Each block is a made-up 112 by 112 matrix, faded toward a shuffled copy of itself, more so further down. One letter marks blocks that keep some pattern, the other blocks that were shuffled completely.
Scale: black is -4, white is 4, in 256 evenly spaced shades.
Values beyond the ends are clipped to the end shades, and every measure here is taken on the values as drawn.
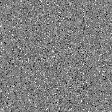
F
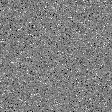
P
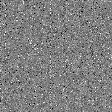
F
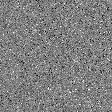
P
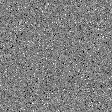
P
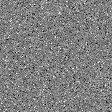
P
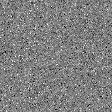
F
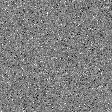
P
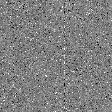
F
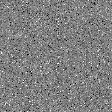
F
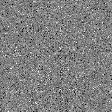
F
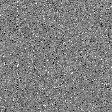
F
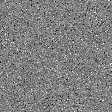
P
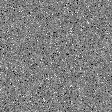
P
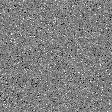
P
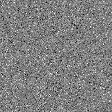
F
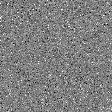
F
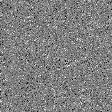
F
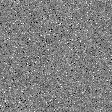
P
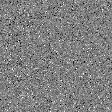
F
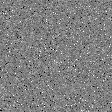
P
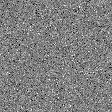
P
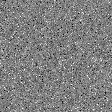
P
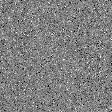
F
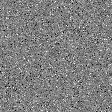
P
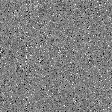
F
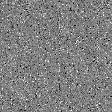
F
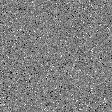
F
